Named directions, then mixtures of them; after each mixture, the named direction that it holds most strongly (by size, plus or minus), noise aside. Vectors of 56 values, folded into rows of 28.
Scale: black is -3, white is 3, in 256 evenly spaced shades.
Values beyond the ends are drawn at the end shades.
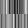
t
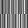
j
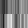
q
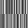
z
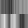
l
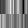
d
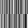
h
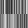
z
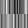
t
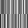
j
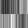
l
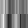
q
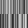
h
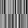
z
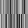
j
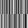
h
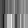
q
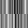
t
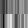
q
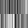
t
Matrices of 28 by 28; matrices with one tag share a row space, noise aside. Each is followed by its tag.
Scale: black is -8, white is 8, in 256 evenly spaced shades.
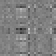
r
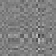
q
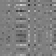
r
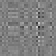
q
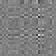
q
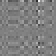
q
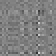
q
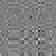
q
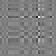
q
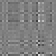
q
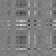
r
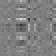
r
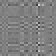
q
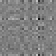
q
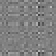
q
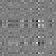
q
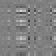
r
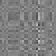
q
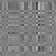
q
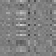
r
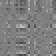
r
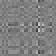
q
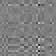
q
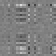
r
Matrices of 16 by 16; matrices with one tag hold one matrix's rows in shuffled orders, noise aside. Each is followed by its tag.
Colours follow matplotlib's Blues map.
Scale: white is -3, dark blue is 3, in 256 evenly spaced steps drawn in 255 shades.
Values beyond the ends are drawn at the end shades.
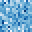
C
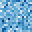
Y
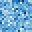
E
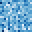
C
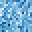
Y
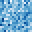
C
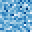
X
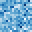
X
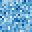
E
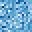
Y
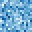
Y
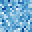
Y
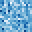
C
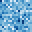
E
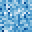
C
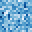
C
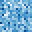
C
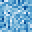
C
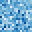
E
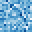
X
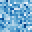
X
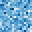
X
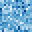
E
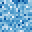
E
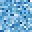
X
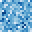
Y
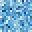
Y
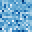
E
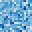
X
